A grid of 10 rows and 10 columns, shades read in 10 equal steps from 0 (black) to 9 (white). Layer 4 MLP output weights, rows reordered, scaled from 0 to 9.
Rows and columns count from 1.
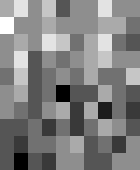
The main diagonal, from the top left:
6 5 5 5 5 3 6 6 2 5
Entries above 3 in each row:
9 10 9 9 9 5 6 5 6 4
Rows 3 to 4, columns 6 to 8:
4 6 8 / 5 6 7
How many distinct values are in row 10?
4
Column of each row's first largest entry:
2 1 4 2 2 2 5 8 6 5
